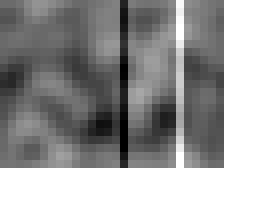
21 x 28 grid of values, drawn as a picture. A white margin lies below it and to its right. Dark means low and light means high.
The distribution is heavy-tailed on both sides. The top right is the ninth with the highest average. Columns 16 and 23 stand out from the rest. On average the colour sits 40% of the way up the scale. The top left is the smoothest part. The ninth with the lowest average is the bottom middle.
